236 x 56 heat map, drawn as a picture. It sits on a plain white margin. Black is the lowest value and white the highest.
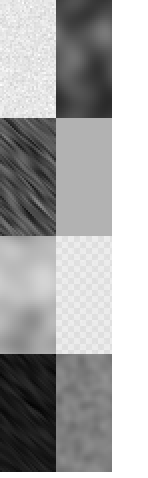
The table splits into 4 rows of 2 panels. Panel 1,1: very high, fine-grained, faint in contrast. Panel 1,2: low, smooth. Panel 2,1: low, slanting down to the right. Panel 2,2: high, flat. Panel 3,1: high, smooth. Panel 3,2: very high, checkered, faint in contrast. Panel 4,1: very low, slanting down to the right, faint in contrast. Panel 4,2: middling, blotchy, faint in contrast.
